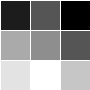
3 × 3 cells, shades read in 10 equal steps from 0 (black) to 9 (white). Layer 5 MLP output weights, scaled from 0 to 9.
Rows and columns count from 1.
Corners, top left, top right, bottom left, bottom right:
1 0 8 7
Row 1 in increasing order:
0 1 3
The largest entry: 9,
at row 3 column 2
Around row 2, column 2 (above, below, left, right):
3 9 6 3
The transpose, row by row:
1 6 8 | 3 5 9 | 0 3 7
